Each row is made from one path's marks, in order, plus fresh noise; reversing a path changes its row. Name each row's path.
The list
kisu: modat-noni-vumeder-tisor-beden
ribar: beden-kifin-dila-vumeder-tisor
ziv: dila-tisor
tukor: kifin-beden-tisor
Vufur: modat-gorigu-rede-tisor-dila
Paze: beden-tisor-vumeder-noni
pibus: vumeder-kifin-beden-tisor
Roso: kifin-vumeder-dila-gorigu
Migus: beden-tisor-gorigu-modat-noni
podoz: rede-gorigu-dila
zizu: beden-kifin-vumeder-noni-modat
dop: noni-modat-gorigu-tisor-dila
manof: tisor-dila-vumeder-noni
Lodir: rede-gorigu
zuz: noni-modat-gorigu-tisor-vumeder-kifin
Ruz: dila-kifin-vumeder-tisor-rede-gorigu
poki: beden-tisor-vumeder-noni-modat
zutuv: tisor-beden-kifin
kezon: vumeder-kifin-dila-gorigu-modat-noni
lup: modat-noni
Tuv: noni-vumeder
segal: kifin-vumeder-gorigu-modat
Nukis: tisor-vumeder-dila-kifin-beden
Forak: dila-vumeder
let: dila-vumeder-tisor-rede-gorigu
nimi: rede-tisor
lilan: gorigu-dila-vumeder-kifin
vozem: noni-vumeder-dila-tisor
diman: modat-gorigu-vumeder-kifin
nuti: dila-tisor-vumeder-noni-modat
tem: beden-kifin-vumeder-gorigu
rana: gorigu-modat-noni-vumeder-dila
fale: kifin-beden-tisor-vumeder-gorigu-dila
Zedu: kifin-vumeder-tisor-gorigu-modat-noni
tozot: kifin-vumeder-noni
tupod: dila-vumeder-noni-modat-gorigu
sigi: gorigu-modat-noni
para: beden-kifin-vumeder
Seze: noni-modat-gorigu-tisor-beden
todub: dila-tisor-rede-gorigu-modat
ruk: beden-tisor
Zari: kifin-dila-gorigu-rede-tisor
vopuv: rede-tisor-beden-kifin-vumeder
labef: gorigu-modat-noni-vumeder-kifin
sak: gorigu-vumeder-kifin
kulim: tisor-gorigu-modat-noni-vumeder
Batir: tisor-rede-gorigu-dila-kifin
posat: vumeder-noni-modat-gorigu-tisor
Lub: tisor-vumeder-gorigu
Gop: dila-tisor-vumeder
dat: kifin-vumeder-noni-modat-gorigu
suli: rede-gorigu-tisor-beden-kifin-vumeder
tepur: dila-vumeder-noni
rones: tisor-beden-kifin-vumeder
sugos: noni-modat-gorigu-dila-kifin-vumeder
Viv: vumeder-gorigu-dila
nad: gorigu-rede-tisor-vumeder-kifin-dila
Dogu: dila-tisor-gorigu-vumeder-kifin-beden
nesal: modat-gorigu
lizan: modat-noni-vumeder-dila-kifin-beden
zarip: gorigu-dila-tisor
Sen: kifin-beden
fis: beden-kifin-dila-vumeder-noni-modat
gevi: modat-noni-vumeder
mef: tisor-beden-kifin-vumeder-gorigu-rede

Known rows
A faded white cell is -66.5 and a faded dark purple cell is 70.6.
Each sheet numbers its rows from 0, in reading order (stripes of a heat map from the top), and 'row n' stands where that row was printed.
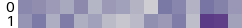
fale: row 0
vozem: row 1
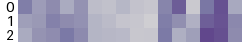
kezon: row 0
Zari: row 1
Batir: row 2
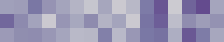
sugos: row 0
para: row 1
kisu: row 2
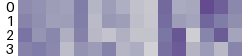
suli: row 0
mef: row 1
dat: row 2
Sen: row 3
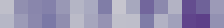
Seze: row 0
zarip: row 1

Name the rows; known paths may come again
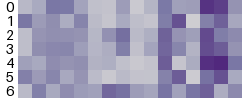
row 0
todub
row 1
dat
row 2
Migus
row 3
Seze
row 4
Lodir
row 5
kezon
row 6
ruk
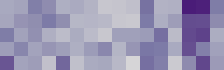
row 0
podoz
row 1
Batir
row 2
Forak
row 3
poki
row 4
sak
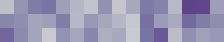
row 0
dop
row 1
mef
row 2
para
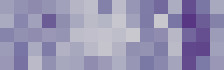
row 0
kisu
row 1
nimi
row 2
Ruz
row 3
vozem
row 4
Paze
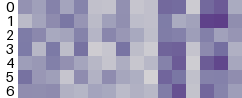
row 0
labef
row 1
zarip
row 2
rones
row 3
diman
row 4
sugos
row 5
tem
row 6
fis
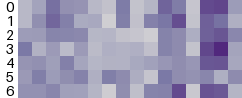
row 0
sigi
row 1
lup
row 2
Zari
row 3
Viv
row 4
Gop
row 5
zutuv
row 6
gevi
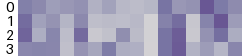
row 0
vopuv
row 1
Roso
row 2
segal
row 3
Sen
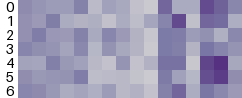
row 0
suli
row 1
lizan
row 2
tukor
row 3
fale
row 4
rana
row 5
nad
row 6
ribar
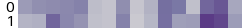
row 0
zuz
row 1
Vufur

